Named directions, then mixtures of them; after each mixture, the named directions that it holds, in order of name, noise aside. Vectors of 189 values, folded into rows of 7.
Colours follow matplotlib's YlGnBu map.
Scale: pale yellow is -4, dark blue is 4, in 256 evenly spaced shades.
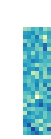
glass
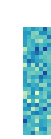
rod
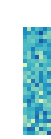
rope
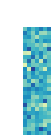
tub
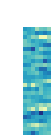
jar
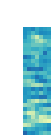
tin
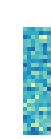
glass, jar, tin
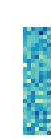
rod, rope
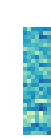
jar, rope, tin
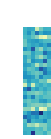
jar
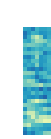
tin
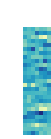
jar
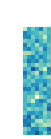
glass, tub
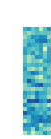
glass, rod, tin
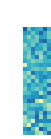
glass, rope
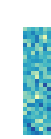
glass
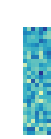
rope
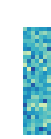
tub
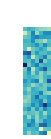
rope, tub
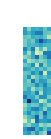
rod, rope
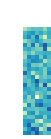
glass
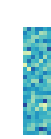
tub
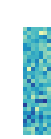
rope, tin, tub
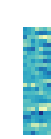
jar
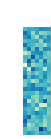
rod, tub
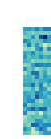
glass, jar
